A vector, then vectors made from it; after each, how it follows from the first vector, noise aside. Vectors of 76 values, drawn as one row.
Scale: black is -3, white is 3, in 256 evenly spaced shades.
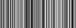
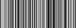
wrapped around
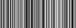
copied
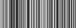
wrapped around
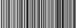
wrapped around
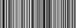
reversed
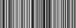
reversed
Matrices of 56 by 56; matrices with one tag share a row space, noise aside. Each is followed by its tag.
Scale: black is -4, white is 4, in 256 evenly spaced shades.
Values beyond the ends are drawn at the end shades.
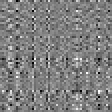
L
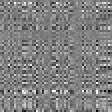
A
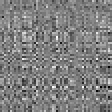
A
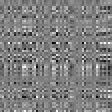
A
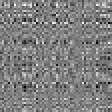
A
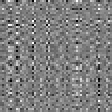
L
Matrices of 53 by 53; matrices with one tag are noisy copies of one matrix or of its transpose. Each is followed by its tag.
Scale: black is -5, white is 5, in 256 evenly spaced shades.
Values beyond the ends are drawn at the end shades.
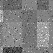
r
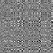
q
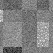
r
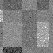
r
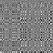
q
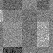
r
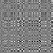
q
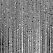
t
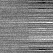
t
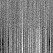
t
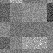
r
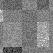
r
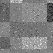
r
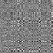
q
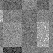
r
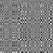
q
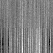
t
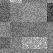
r
